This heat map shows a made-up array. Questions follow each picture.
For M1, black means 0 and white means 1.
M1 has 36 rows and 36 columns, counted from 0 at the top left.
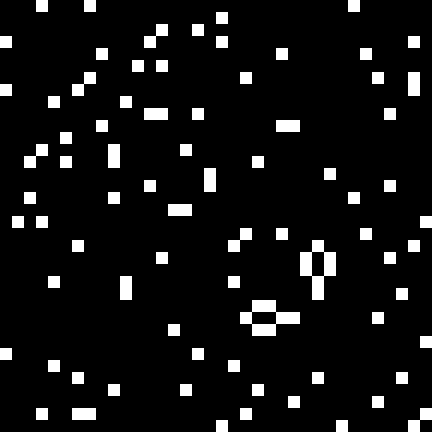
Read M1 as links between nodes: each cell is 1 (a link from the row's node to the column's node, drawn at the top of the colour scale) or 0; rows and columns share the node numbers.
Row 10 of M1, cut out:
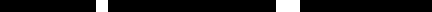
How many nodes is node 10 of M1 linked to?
3
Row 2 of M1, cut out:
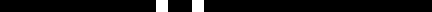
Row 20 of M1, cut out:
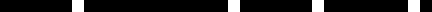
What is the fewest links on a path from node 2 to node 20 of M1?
6
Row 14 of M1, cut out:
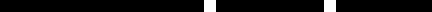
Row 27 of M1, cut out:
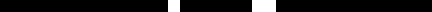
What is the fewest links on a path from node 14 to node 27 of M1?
1
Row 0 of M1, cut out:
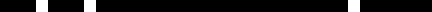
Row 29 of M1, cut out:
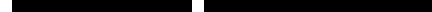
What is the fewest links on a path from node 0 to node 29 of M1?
1
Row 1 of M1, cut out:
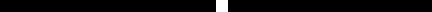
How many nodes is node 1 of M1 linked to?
1
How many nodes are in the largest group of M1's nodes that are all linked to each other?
3
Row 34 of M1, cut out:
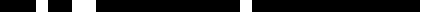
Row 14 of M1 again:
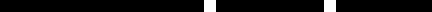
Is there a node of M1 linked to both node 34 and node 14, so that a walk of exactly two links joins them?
no
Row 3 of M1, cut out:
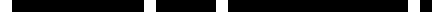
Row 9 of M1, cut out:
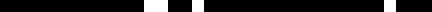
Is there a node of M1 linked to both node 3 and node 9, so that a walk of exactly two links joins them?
yes
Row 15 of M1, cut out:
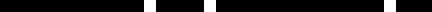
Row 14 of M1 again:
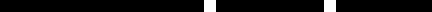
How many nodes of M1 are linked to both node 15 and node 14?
1
